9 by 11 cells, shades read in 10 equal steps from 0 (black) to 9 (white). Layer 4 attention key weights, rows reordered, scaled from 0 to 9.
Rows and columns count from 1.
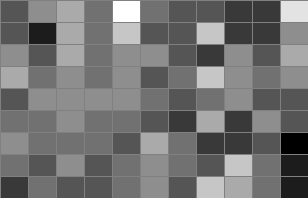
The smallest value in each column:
2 1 3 3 3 3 2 2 2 2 0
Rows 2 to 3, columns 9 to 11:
2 2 5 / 5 3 6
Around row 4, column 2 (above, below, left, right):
3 5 6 5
